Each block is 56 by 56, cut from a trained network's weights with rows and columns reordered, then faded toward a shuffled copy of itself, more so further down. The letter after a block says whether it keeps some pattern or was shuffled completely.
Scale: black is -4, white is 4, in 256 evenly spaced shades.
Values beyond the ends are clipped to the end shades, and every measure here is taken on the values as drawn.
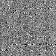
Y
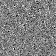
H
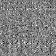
Y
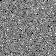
H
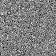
H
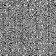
Y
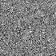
H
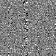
Y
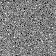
H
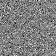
H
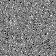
H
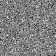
H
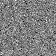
H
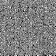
Y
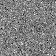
H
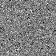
H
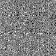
Y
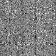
Y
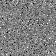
H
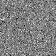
H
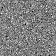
H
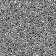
H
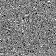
H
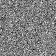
H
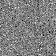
H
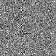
Y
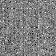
Y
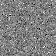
H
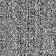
Y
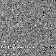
Y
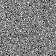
H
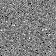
H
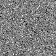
H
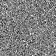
H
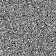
H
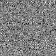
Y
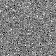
H
